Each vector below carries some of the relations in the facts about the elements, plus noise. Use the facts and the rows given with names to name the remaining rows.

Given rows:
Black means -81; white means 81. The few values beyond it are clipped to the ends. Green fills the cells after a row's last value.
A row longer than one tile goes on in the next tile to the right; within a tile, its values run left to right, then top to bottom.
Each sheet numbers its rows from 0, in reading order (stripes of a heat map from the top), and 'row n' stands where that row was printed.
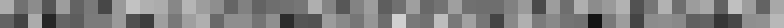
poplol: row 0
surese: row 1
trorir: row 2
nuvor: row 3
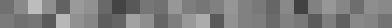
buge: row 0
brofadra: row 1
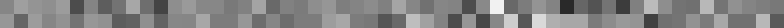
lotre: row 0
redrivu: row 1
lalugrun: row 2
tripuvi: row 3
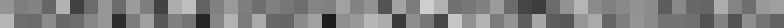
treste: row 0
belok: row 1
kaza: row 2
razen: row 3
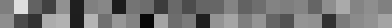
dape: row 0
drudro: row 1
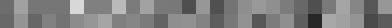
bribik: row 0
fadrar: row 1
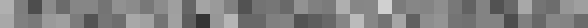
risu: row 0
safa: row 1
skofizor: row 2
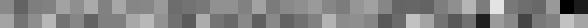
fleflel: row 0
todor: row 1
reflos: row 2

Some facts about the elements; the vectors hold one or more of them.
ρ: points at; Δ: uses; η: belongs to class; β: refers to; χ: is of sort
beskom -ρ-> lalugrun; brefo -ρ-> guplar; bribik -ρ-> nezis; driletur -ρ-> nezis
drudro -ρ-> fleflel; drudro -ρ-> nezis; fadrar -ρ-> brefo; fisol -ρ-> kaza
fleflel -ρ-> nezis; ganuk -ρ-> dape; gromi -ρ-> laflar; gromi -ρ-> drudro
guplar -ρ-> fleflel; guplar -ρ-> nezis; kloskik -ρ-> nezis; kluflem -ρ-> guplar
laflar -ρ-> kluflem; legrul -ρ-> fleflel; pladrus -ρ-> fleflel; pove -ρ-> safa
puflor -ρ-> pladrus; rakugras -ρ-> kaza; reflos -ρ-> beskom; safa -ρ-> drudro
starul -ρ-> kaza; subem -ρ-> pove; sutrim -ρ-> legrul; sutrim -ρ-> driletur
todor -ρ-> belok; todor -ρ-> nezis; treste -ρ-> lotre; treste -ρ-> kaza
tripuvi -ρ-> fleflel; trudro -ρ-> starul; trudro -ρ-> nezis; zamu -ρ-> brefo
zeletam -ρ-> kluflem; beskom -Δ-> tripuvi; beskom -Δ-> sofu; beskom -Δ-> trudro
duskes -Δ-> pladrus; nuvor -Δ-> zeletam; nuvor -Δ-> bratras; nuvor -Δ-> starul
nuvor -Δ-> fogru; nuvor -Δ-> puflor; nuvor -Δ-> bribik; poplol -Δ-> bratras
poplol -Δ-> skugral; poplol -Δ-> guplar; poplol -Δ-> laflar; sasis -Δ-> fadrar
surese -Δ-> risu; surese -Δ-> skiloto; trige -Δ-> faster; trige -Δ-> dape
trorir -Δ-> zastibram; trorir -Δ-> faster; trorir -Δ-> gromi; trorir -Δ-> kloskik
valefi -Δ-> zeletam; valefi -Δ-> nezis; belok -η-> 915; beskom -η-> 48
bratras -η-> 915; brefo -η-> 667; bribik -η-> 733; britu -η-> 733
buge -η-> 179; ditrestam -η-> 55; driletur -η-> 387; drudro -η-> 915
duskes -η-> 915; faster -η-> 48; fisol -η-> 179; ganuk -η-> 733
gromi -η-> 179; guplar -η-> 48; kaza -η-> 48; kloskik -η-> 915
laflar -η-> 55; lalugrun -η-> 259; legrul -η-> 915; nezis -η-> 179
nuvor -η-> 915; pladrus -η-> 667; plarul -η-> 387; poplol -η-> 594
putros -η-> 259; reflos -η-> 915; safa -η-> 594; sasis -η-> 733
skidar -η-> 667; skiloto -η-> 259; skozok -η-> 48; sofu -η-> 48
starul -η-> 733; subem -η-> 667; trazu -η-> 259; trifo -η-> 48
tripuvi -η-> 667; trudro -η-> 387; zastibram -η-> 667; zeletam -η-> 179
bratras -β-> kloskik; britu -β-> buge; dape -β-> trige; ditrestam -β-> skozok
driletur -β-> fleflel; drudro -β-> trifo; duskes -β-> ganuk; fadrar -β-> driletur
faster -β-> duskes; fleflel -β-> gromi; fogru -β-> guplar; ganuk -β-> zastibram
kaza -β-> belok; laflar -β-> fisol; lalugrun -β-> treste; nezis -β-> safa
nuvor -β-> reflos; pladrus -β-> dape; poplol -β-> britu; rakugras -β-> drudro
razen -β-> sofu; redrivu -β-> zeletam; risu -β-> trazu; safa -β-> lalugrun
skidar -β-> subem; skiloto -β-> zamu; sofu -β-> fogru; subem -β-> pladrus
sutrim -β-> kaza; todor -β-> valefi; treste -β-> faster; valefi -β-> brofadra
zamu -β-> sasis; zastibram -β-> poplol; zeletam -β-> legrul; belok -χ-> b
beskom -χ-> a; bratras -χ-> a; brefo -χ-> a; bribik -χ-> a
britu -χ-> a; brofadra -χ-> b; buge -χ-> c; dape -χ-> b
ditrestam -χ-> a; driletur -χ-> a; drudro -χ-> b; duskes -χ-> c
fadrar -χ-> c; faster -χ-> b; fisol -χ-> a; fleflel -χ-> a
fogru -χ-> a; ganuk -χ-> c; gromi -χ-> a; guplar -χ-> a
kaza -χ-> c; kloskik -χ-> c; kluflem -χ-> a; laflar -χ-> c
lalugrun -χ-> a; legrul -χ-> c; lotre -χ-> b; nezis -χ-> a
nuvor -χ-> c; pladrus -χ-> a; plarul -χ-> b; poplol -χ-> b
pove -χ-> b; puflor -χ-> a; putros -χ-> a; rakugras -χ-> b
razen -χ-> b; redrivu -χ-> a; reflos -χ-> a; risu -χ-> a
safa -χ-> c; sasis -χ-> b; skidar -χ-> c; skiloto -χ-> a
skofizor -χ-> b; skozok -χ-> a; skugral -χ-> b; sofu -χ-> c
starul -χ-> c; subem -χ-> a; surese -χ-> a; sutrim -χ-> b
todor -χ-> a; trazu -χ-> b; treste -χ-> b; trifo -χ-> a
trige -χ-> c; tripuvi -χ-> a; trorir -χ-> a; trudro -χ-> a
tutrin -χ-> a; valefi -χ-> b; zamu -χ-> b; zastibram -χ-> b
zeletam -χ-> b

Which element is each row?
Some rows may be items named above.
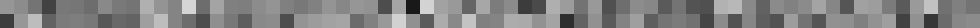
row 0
safa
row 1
britu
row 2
driletur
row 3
zamu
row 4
zeletam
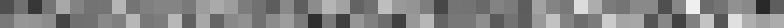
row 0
tripuvi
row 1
valefi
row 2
safa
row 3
lalugrun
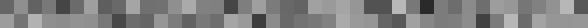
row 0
pove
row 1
brefo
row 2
skiloto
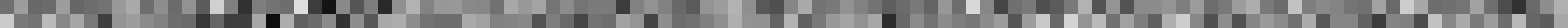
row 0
trorir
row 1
ganuk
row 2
fogru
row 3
brefo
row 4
trige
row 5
faster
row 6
puflor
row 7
kaza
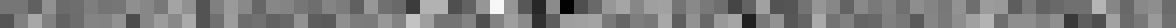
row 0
trazu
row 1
sasis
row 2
beskom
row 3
fisol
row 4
sasis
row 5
surese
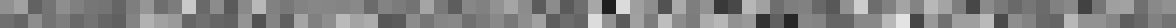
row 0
skidar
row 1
pladrus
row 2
ditrestam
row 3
driletur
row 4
bratras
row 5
skugral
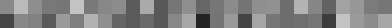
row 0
starul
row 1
duskes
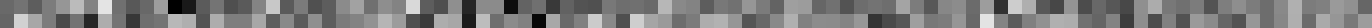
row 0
reflos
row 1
kloskik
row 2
dape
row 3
gromi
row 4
surese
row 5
plarul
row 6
putros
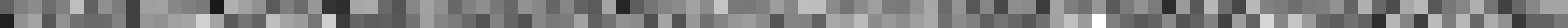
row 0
legrul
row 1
trudro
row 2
sasis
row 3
subem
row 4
nezis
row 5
guplar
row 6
laflar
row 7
sofu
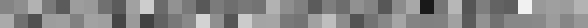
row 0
zeletam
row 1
gromi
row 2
zastibram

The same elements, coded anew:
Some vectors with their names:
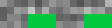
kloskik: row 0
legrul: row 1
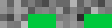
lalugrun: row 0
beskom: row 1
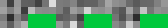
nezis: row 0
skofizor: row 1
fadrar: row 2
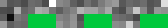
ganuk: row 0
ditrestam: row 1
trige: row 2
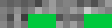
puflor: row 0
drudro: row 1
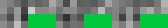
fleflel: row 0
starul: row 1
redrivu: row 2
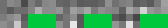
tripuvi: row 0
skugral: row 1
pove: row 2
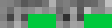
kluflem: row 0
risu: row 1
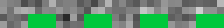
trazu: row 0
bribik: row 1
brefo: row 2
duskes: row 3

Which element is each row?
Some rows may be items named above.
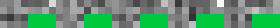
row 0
sasis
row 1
reflos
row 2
putros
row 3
fisol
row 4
fogru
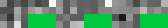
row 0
dape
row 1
buge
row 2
driletur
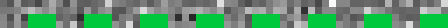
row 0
fogru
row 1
lotre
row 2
zastibram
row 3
surese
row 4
ditrestam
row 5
gromi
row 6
duskes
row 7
sofu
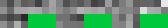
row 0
valefi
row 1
nuvor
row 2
guplar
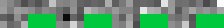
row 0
putros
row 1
safa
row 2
guplar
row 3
trorir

